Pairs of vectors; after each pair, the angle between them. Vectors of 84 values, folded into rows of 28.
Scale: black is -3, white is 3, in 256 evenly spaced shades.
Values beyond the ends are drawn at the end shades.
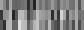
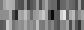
partly aligned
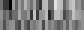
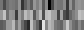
orthogonal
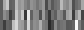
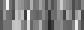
nearly parallel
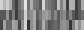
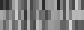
nearly opposite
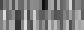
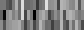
partly opposed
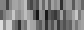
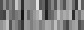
orthogonal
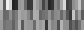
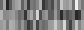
orthogonal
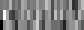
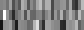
nearly parallel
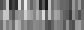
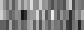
orthogonal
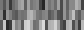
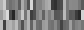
orthogonal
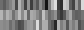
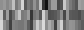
partly aligned
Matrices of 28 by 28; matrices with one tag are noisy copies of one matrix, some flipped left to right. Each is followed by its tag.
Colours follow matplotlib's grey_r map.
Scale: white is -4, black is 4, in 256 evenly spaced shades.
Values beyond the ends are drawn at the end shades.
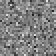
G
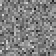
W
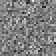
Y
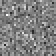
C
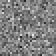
G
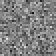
Y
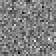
Y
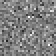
C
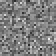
Y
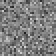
Y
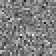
G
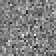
G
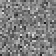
G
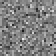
C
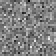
Y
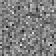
C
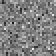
W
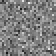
W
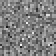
C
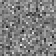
C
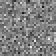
Y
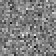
G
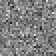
G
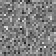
Y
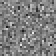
C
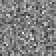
C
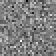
Y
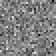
W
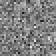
Y
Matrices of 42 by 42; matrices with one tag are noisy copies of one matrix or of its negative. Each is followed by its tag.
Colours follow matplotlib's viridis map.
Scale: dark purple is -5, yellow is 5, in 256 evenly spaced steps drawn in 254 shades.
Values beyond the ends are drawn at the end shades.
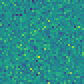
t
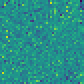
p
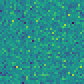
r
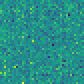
r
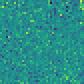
p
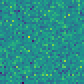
r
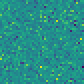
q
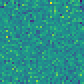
p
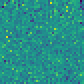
p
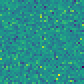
q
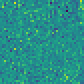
p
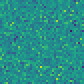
q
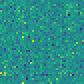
r
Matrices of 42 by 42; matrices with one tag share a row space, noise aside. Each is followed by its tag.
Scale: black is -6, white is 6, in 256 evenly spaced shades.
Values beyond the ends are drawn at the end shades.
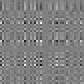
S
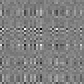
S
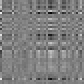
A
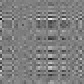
A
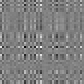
S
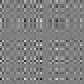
S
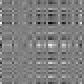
A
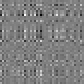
S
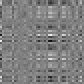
A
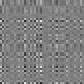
S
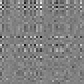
S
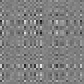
S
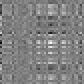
A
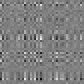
S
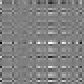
A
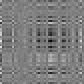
A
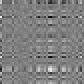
A
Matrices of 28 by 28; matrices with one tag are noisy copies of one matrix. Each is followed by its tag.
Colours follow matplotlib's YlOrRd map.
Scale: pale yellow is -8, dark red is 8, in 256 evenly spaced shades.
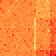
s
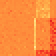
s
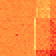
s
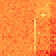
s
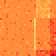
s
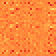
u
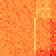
s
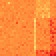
s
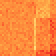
s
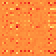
u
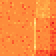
s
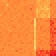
s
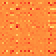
u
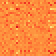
u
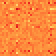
u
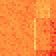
s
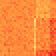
s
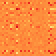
u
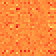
u
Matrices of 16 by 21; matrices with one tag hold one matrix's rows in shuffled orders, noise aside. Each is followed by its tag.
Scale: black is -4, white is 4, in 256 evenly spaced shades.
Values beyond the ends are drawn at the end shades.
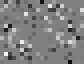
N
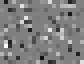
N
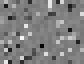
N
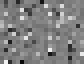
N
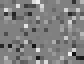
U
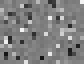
N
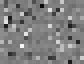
N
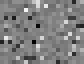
U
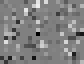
U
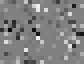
U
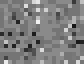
U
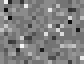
N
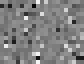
U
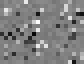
U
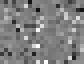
U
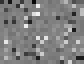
U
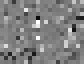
U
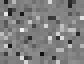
N
